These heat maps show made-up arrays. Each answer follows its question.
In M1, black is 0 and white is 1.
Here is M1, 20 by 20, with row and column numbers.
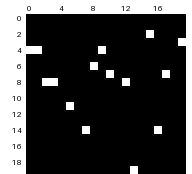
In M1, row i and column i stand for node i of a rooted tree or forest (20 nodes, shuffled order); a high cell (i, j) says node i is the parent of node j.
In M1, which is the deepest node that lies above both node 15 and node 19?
8
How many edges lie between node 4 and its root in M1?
0
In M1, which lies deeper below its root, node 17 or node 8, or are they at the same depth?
node 17
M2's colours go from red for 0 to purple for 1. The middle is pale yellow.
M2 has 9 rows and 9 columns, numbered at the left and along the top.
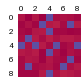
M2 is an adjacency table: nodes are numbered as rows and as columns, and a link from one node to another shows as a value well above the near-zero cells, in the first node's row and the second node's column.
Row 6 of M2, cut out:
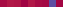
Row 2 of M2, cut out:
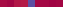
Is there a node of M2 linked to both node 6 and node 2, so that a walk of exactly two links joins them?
no
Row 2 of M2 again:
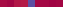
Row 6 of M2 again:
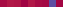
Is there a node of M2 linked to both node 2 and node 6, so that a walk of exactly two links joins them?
no
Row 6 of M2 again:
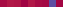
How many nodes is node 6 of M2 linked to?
1
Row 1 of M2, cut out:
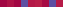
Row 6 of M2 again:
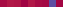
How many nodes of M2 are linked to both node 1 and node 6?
1
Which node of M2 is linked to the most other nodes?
node 4
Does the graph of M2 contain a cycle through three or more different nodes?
no
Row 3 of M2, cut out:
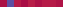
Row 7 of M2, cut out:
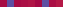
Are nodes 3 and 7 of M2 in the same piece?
yes
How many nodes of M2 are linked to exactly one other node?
6
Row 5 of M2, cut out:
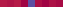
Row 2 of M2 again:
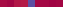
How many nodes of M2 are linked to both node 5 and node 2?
1
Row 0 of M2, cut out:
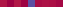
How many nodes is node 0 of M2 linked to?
1
